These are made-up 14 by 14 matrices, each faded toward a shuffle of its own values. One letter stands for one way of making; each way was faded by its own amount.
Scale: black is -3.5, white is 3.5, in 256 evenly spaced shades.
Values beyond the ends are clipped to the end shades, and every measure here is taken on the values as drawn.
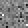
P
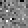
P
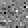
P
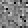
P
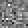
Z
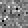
P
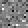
P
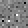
P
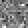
Z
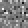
P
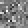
Z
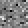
P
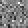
P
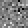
Z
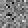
Z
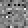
Z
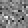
Z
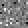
P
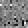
P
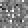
P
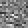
Z
